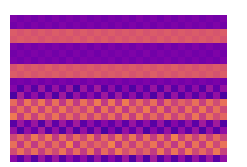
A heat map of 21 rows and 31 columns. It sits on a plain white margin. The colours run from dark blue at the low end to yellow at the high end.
Stripes running across repeat 4 times from top to bottom. A horizontal seam about 50% of the way down splits the table, and the top part is calmer. Overall the values sit about 40% of the way up the scale.
